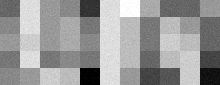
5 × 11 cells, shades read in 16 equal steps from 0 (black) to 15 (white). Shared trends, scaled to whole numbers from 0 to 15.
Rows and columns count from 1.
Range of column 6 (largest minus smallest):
0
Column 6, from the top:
13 13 13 13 13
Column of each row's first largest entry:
7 2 6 2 6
